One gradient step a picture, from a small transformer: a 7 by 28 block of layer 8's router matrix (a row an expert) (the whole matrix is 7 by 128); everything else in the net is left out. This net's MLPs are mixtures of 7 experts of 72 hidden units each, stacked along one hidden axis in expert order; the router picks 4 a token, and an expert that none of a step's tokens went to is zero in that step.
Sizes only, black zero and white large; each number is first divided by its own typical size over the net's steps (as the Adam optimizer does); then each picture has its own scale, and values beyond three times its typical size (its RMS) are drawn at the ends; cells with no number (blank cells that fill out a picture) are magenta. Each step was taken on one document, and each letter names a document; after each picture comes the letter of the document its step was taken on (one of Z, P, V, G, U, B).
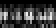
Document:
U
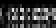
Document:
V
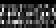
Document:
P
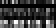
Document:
V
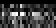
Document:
V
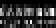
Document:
P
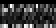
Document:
U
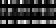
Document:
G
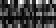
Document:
P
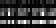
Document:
G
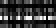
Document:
U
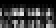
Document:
V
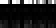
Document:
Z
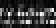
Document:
P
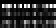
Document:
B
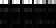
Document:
Z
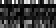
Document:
Z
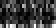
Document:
B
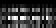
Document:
V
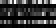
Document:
G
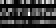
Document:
G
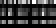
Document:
G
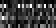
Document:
U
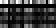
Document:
U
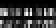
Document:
U
